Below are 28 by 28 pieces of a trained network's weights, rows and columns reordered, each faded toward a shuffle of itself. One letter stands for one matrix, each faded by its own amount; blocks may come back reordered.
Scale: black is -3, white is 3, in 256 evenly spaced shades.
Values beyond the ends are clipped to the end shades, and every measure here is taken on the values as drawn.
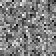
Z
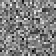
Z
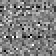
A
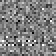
A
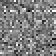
A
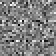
A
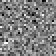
Z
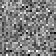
Z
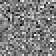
Z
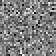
Z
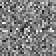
A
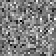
Z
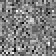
A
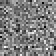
A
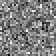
Z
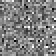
A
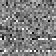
A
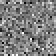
A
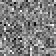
Z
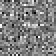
A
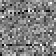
A
